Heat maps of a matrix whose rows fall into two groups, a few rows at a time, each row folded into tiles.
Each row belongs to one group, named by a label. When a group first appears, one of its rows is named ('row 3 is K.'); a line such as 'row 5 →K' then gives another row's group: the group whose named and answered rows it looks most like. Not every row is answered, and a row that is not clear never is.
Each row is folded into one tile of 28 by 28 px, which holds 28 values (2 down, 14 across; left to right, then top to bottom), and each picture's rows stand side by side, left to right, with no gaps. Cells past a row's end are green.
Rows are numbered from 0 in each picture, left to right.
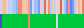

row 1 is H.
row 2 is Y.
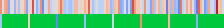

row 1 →Y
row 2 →Y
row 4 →Y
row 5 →H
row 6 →H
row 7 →Y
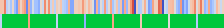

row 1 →H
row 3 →Y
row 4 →H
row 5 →H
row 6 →Y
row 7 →Y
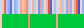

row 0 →Y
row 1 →H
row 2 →H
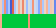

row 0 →H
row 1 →H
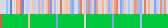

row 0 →H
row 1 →H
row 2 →Y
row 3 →H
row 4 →Y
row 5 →Y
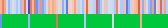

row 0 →Y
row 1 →Y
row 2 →H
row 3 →Y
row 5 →H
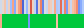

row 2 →H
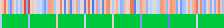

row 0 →Y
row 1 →Y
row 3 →Y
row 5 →Y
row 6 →Y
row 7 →Y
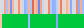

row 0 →H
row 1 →H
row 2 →Y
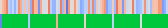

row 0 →Y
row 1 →H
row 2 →H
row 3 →H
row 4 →H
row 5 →H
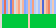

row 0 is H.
